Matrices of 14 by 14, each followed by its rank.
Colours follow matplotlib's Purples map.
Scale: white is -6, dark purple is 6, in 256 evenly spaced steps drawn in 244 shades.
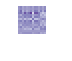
two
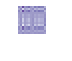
one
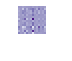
two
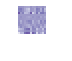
two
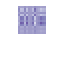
one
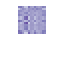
two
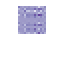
two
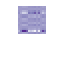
one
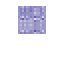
two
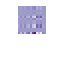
one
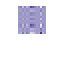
one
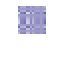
one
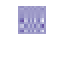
one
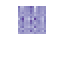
two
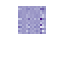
two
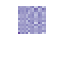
two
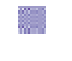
one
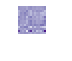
two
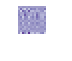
two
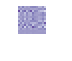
two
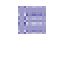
one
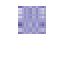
one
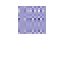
one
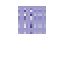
one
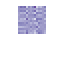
two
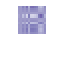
one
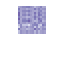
two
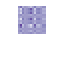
one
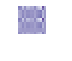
one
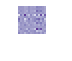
two
